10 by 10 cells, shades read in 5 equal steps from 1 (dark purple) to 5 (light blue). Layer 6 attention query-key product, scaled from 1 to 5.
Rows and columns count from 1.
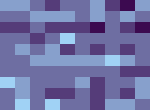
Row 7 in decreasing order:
3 3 3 3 3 3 3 3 2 2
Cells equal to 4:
24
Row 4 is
3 3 2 3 5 3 3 3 3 3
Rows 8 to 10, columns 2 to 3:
4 3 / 4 3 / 5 3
